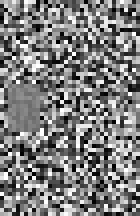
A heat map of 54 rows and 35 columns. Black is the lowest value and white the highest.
Calmest part: middle left. Slope: none. Histogram: flat. Seam: none. Mirror symmetry: none. Odd patch: calmer, in the middle left.
